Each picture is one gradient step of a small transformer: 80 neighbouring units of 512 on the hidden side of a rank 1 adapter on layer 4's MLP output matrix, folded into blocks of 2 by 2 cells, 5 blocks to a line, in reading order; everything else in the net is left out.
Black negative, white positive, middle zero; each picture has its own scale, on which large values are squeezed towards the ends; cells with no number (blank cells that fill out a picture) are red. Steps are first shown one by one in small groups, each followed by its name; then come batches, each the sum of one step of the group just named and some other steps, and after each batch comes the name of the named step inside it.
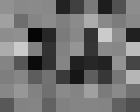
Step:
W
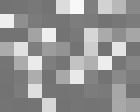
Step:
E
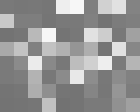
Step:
W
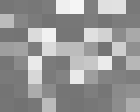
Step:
E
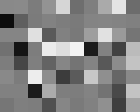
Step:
W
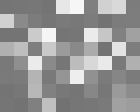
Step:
E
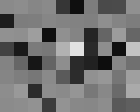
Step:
E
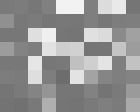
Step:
W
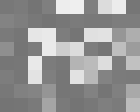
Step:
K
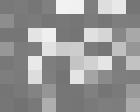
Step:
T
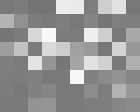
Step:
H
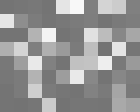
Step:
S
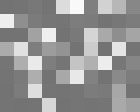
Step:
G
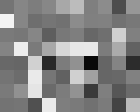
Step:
G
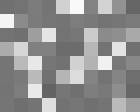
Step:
G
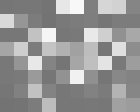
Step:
S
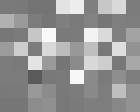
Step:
H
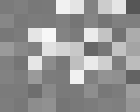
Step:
H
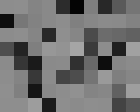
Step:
H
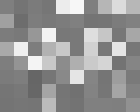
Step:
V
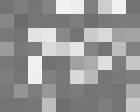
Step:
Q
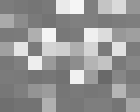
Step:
V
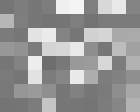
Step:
Q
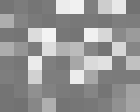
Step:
Q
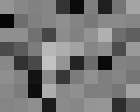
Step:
V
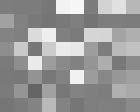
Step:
V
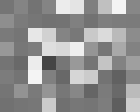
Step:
Q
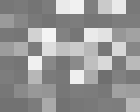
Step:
Q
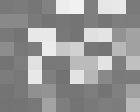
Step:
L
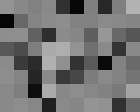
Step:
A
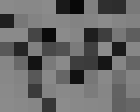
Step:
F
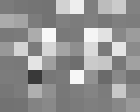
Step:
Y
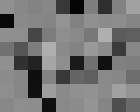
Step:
A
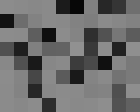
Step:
Y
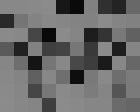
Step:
F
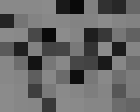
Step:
F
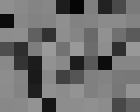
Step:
Y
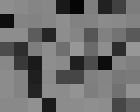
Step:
Y
